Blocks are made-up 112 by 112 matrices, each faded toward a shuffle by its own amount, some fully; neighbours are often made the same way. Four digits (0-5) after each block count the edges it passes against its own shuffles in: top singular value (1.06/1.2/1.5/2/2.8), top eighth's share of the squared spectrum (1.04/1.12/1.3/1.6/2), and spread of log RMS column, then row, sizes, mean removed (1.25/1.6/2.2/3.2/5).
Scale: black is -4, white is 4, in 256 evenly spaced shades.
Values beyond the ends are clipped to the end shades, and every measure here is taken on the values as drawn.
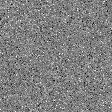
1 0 0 0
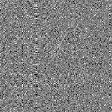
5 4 3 2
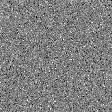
2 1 0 0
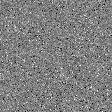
1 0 0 0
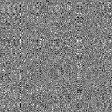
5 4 3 2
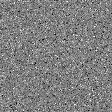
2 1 0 0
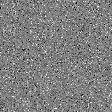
3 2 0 0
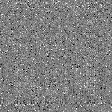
4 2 1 1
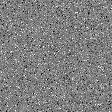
2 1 0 0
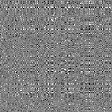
5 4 3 3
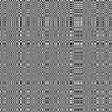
5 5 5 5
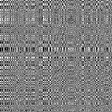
5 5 4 4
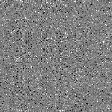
4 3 2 2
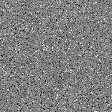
2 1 0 0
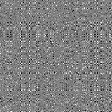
5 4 3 3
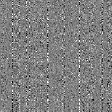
4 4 4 1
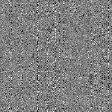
4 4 4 1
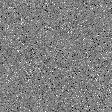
0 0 0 0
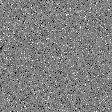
0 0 0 0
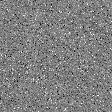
0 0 0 0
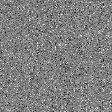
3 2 2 0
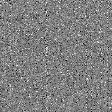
3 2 2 0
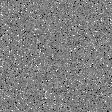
0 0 0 0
